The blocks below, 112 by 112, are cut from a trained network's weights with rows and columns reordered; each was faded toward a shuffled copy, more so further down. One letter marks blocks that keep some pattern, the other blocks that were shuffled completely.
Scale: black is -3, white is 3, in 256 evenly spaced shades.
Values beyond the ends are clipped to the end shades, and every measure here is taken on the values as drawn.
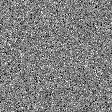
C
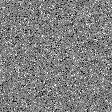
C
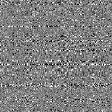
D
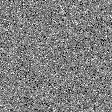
C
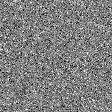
C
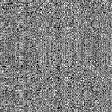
D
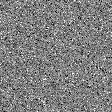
C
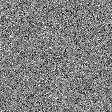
C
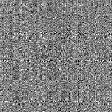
D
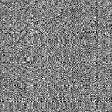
D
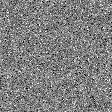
C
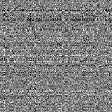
D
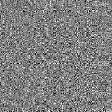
D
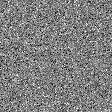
C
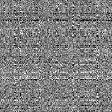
D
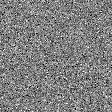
C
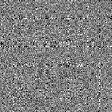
D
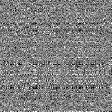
D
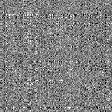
D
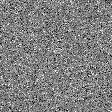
C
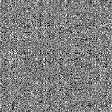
D
